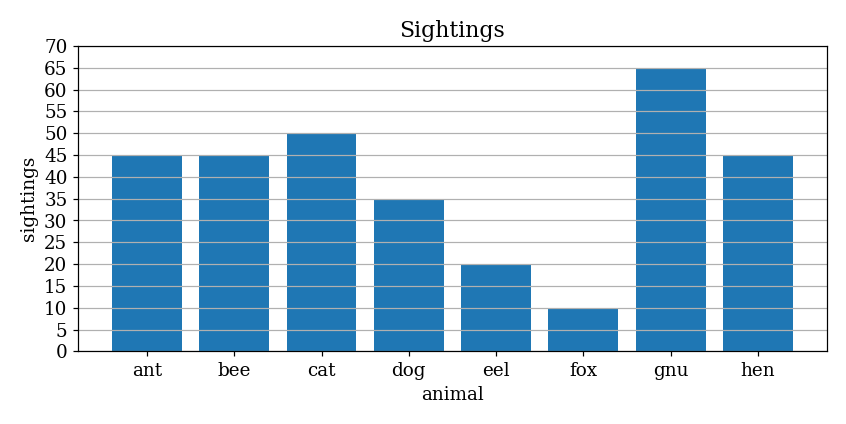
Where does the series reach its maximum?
gnu
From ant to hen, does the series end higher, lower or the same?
the same
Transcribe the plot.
Title: Sightings
x-axis: animal, ticks ant bee cat dog eel fox gnu hen
y-axis: sightings, ticks 0 5 10 15 20 25 30 35 40 45 50 55 60 65 70
Values:
45 45 50 35 20 10 65 45
